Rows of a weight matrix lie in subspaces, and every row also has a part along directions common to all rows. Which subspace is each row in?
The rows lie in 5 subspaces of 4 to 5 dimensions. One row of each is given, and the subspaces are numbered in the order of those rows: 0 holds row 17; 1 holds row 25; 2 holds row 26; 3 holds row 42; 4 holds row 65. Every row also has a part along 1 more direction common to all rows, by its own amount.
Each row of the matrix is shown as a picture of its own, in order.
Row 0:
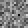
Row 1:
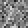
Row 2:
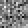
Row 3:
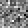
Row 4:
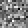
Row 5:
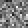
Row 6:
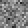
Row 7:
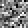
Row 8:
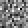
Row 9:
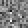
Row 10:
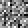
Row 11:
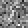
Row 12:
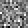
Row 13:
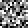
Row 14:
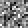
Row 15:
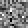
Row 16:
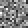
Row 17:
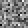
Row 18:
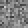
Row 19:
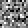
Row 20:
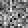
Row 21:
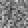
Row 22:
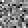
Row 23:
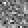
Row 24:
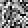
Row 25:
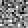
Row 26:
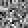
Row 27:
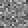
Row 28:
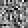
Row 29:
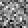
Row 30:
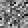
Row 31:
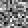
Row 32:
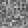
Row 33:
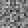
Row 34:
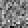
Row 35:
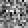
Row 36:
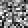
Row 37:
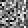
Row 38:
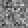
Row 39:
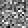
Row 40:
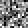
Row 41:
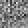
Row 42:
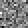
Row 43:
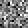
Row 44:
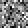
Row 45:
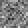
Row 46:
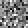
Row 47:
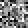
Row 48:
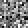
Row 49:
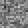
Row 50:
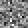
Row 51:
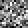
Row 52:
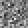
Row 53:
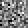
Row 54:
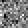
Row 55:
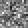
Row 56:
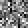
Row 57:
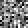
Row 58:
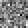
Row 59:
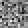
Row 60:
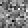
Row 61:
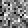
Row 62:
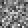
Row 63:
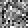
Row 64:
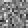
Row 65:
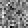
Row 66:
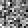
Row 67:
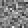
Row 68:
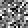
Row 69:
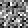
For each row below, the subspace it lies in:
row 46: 1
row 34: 4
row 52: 1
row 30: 3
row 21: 4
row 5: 1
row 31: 2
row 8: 0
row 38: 0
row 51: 4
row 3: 0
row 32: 0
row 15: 2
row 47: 1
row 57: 3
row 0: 3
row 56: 1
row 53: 1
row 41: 3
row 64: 1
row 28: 0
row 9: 2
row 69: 0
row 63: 4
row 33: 0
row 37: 1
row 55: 2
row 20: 2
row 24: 4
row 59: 1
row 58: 1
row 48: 3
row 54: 1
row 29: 4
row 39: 2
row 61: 1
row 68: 3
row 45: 4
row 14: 2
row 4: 0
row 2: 3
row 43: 0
